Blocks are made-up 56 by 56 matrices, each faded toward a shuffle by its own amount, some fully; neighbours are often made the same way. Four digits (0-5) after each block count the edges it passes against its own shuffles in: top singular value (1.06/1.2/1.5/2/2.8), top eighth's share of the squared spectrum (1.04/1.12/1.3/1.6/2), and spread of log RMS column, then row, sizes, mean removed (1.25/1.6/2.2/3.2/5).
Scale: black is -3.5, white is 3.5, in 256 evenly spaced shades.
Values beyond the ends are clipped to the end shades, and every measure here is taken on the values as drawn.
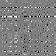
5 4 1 2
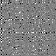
4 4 2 2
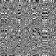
4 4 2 3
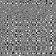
5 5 3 3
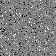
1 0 0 0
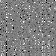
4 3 1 0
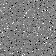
1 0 0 0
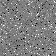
0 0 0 0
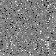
3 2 1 0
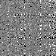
2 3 3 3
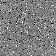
1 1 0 0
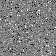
0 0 0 0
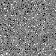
3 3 1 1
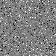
0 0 0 0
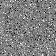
2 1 0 0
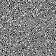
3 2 0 0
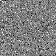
0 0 1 0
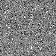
0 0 1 0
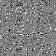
3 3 1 1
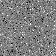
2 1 0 0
